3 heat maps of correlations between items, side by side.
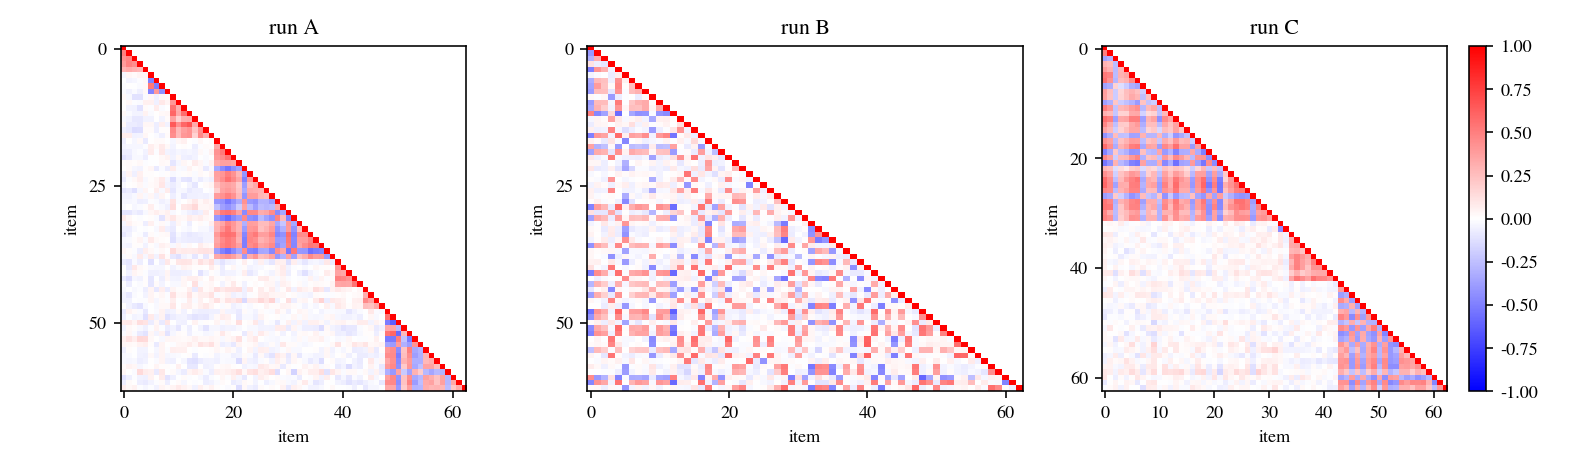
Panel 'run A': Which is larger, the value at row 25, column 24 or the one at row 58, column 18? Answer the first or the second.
the first
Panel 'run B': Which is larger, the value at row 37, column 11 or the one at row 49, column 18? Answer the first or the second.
the first
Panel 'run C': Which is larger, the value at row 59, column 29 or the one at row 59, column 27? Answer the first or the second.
the first
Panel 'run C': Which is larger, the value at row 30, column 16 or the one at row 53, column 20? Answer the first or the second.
the second
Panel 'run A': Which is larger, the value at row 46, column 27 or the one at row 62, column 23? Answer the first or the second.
the first
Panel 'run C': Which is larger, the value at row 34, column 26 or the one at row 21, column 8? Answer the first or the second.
the first
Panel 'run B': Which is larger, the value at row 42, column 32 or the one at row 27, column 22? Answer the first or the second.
the first
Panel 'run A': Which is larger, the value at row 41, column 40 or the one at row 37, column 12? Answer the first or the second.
the first
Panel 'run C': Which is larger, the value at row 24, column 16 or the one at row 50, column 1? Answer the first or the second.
the second
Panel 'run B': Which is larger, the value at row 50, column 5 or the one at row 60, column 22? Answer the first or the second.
the second
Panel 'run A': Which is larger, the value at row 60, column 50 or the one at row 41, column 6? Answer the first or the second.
the second
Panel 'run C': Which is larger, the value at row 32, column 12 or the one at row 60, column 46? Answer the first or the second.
the first
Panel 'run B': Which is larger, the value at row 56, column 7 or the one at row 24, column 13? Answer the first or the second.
the second
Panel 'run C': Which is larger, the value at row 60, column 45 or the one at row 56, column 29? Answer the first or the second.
the first
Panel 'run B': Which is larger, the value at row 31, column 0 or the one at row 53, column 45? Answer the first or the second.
the second
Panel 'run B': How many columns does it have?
63
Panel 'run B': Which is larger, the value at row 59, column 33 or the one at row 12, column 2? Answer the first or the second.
the first
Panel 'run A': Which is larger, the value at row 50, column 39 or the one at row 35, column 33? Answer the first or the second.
the second
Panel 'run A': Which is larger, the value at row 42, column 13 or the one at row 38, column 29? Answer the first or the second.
the first
